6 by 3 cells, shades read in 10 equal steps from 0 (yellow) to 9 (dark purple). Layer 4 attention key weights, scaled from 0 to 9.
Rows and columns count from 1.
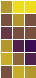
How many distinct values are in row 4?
3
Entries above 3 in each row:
0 2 3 2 2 1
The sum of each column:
27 24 32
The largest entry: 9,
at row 4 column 3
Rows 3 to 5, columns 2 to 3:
6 6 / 8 9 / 5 8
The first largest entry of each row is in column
1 1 1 3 3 1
